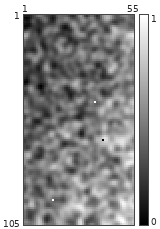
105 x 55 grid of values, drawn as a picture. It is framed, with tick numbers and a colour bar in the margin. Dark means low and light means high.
Slope: up to the bottom right. Ninth with the highest average: bottom right. Grain: blotchy. Stripes: none. Lone odd cells: 3, 2 higher and 1 lower than their neighbours. Average level on the scale: 50%.
